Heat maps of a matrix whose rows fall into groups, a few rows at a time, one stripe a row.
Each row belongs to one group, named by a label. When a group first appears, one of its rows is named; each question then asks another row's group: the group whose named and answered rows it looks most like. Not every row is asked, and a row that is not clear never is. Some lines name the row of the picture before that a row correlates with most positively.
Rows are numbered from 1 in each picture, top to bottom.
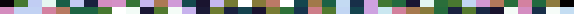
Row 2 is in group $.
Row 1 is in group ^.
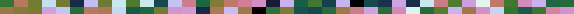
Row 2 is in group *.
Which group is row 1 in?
^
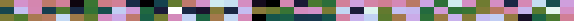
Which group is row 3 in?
*
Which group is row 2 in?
$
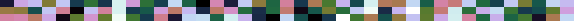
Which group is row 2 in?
*
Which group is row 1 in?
$
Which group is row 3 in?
*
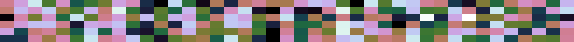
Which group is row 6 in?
*
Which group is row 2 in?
*
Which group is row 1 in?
$
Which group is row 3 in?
^
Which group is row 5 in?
*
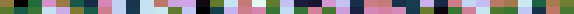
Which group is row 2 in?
^
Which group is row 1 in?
^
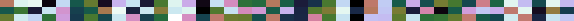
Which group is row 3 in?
$
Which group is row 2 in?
^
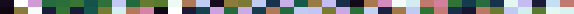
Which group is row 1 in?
$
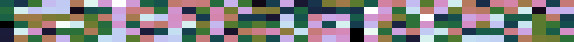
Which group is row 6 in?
^
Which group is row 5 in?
$
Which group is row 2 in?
$
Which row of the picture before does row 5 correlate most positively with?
2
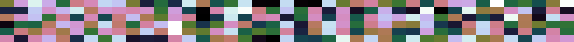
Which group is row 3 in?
$
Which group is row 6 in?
*
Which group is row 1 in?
*
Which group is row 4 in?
^
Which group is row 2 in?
^
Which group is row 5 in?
^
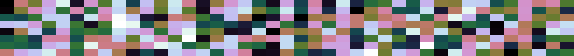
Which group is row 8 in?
*
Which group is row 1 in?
^
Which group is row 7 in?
^
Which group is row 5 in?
$
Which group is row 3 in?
*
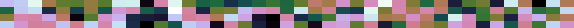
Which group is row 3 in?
*
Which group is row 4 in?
*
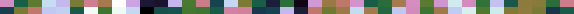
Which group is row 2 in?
*
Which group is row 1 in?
*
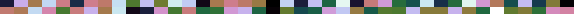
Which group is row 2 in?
*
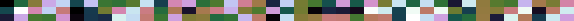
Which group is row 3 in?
$
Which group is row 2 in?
$
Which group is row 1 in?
^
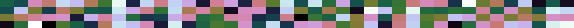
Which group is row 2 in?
$
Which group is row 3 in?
*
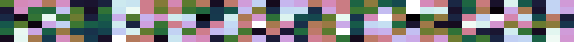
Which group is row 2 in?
$
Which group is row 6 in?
$
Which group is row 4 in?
^
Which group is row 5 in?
$
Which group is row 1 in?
$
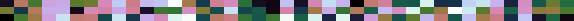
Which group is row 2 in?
*
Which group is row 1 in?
^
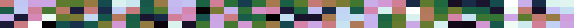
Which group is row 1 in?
$
